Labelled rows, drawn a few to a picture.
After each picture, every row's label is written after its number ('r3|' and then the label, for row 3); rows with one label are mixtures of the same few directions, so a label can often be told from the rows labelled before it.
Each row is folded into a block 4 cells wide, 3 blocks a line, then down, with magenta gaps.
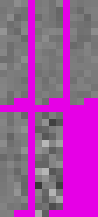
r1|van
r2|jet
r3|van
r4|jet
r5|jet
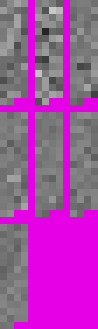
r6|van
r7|jet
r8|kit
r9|kit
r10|kit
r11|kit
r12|van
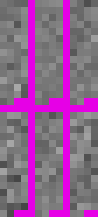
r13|kit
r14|van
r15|van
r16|kit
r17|van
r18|van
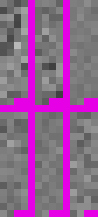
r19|van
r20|kit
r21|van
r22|jet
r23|van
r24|kit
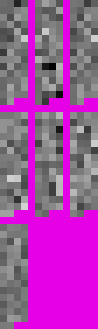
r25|van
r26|kit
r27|van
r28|kit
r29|jet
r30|van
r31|van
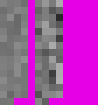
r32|van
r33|jet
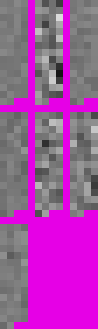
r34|van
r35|jet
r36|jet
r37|van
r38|jet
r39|jet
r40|jet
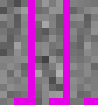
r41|van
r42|jet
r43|van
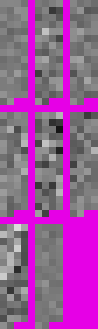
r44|jet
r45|jet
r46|jet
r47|van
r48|jet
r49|van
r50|van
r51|jet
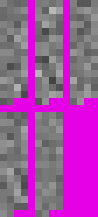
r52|kit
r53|jet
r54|kit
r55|jet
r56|jet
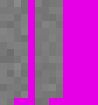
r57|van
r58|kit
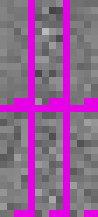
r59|van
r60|jet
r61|kit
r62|van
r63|kit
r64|jet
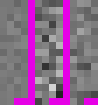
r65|van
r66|kit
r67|kit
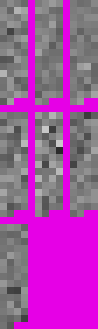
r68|jet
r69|van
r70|kit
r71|van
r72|van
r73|van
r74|kit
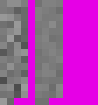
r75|kit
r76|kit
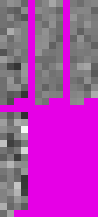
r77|kit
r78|van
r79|kit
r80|jet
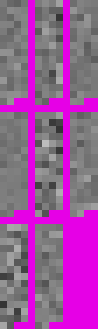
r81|kit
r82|jet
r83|van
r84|van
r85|jet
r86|kit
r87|kit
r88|jet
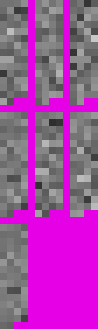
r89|jet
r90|jet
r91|van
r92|kit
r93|jet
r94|kit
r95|kit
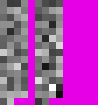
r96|kit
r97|kit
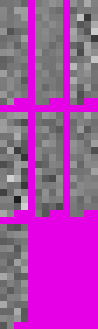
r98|jet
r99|van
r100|van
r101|kit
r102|kit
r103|van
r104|kit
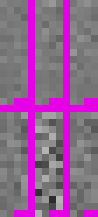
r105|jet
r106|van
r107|van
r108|jet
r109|kit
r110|jet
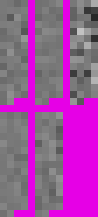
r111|van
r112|jet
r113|jet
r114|jet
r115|jet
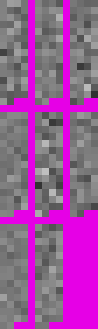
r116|kit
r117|jet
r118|kit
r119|kit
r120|jet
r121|kit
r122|jet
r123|van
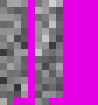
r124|kit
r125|van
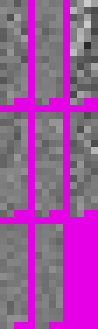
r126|van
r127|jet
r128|van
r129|van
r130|jet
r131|van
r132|kit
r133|jet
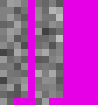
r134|kit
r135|jet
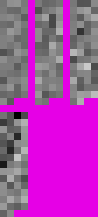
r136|kit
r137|van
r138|kit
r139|van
